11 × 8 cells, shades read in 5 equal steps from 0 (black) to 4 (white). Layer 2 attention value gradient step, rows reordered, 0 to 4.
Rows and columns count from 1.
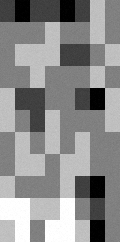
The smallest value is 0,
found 5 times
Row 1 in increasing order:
0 0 1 1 1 1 2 3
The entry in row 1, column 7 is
3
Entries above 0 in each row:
6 8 8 8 7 8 8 8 7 8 7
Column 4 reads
1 3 3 2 2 3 3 2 2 3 4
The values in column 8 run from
2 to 3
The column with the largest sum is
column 4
